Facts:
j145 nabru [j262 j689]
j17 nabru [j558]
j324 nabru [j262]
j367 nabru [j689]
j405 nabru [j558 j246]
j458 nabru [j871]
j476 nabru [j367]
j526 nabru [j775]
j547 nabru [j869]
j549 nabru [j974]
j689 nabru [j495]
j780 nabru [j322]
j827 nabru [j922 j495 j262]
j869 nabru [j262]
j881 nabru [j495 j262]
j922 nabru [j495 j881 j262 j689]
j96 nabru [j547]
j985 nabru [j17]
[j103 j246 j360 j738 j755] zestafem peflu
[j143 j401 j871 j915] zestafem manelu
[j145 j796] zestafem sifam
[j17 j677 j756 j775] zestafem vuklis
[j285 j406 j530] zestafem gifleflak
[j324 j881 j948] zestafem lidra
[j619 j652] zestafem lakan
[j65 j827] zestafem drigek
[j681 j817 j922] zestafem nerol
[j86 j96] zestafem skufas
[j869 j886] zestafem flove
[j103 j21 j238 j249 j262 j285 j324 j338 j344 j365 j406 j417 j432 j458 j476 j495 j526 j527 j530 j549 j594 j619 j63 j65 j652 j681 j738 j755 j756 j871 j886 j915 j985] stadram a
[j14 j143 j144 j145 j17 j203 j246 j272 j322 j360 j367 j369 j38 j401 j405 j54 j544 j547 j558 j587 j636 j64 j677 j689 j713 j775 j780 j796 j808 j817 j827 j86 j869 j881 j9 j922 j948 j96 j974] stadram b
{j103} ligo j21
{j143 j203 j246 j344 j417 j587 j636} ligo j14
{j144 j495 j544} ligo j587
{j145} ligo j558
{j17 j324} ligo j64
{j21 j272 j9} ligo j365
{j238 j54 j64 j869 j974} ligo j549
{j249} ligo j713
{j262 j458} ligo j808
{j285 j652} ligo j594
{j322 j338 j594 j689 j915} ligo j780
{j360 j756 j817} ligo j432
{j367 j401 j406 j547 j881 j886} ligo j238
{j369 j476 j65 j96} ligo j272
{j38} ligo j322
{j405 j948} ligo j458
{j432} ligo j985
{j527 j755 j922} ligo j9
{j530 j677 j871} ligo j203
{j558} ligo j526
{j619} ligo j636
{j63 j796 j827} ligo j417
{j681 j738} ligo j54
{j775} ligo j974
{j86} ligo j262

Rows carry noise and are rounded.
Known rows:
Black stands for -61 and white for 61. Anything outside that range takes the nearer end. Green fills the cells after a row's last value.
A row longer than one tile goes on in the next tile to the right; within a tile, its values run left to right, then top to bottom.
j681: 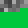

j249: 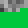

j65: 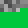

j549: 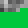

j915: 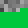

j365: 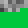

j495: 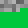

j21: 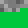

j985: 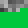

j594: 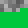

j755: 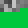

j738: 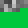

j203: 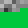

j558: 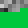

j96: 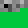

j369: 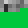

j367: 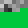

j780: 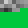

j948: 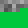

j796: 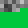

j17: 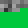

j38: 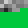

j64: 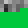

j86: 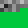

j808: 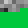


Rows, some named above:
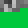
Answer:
j738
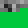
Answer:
j817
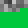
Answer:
j756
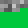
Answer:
j677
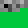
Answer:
j96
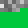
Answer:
j143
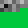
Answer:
j86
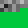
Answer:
j86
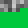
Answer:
j360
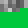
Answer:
j458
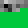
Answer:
j922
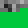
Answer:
j817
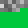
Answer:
j143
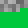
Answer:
j262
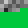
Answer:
j405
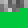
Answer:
j458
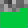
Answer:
j756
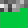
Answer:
j246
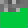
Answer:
j324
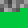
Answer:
j530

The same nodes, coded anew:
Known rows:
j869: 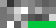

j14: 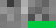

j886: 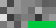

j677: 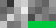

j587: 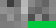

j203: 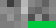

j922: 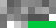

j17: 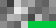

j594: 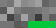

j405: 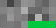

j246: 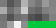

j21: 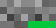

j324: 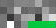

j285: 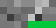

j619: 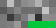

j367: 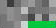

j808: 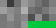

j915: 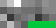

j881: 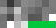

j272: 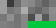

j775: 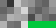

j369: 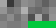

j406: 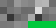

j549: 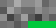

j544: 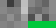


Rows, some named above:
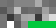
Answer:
j324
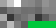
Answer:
j915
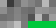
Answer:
j96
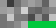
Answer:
j689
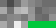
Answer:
j796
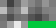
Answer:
j360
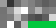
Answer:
j869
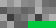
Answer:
j65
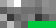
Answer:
j915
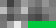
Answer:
j360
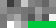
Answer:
j827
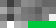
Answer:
j948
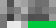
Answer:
j401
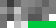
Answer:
j881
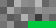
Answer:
j262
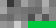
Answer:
j86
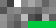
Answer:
j756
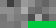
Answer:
j558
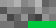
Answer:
j476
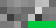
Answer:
j530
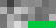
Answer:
j145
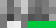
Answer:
j143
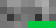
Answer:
j738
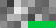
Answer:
j17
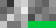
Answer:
j677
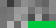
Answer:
j547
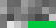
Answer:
j817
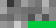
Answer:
j86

